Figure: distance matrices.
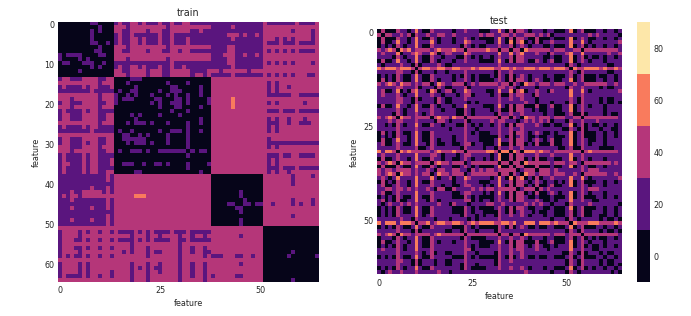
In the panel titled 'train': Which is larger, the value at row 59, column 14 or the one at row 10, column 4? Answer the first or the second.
the first
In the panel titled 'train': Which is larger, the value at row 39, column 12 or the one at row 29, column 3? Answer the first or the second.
the first
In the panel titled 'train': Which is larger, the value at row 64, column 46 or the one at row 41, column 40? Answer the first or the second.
the first
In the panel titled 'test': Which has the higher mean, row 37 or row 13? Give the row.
37
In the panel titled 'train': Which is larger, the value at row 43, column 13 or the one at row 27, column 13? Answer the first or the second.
the first
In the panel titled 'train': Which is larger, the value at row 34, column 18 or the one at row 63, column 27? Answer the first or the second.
the second
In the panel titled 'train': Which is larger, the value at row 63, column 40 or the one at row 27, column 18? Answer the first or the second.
the first
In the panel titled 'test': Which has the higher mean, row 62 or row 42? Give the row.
42
